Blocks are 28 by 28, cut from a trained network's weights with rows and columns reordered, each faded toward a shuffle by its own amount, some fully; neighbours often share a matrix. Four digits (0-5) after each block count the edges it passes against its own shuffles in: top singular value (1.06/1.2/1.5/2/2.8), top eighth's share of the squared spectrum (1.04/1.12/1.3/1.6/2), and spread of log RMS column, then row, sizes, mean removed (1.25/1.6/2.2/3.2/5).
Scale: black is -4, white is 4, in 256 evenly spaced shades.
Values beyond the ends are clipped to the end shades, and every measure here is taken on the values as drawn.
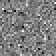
0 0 0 0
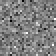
0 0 0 0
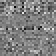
3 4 0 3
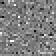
1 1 0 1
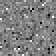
0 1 0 0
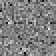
2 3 0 1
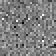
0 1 0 1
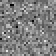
0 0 0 0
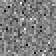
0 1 0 0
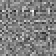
3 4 0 2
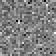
1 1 0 1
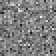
0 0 0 0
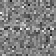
3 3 0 1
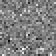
2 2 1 1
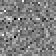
3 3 0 1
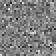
2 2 0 1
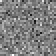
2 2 0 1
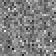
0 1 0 0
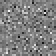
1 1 0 0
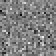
2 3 0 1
